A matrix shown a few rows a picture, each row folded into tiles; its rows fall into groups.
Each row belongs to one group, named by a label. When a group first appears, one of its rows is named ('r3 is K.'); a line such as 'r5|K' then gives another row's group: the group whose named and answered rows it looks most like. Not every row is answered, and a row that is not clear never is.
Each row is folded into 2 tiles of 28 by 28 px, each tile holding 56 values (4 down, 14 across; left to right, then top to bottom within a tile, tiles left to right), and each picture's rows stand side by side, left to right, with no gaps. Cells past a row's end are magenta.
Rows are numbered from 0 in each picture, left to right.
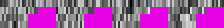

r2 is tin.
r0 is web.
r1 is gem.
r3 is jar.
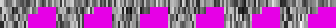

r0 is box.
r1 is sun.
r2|tin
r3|gem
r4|tin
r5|web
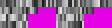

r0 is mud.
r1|gem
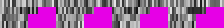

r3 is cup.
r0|cup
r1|gem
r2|box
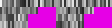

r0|jar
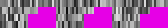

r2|tin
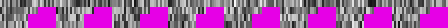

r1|jar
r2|cup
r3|web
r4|sun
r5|mud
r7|tin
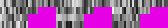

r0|cup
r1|mud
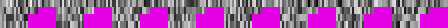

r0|cup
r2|mud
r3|jar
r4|cup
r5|tin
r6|web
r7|box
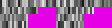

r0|gem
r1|box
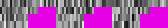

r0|jar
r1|gem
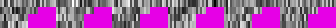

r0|box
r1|mud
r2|sun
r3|jar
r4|mud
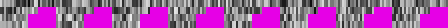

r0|jar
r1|mud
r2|jar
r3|sun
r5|web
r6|tin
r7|web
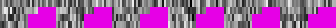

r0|box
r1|cup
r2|box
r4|gem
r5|cup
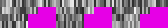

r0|cup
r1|sun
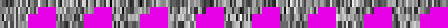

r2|tin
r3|mud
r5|sun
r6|mud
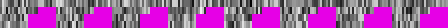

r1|cup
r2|sun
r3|jar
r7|tin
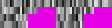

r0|box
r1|web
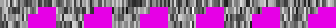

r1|mud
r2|jar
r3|gem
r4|web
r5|web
